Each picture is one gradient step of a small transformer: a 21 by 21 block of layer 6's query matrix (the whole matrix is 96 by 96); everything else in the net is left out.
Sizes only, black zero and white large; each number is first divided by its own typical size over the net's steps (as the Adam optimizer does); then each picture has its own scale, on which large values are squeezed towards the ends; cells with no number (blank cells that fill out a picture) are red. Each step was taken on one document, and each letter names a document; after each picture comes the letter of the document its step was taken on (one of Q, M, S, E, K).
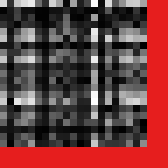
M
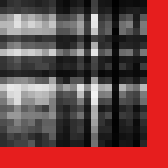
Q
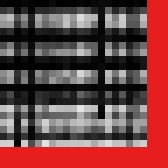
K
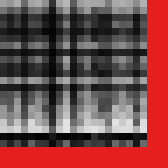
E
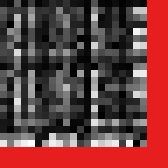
M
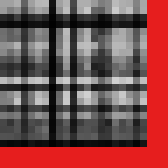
E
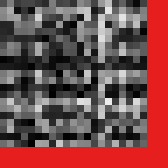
K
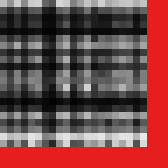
E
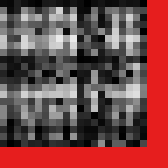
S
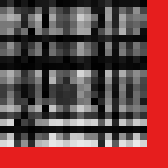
K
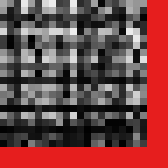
S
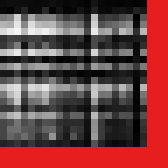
Q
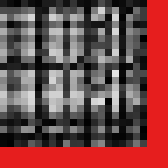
S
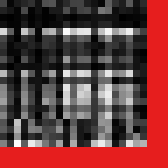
M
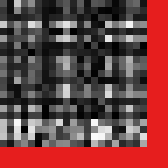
M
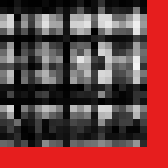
K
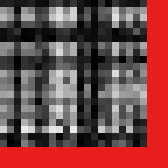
S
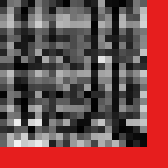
K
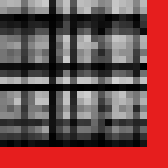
E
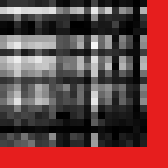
Q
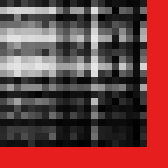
Q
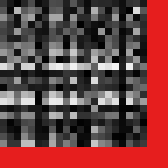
S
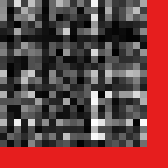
M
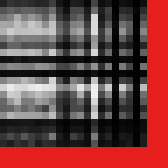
Q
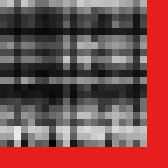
E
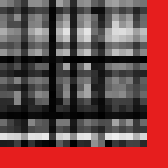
E
